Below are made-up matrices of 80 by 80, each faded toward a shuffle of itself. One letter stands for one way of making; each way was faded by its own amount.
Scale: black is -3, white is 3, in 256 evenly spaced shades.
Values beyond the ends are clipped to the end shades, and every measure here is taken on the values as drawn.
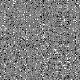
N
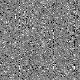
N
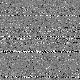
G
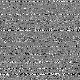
G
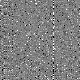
N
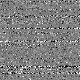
G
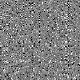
N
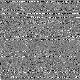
G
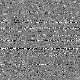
G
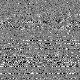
G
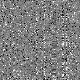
N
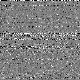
G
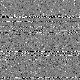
G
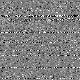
G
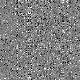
N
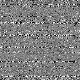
G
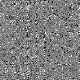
N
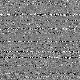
G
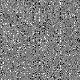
N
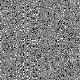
N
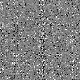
N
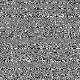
G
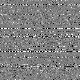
G
